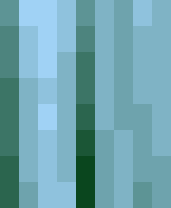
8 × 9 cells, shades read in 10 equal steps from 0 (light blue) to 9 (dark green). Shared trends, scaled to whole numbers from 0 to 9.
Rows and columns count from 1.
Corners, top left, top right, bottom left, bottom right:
4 2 7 3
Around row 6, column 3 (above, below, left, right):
0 1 2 2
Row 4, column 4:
2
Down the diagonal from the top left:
4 1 0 2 7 3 2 4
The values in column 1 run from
4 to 7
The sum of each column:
46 13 4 13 54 19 21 20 18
